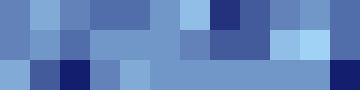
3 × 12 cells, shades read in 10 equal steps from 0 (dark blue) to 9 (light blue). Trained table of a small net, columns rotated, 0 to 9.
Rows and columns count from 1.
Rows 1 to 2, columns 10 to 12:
5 6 4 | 8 9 4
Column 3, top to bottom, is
5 4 0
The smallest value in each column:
5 3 0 4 4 6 5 1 3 5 6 0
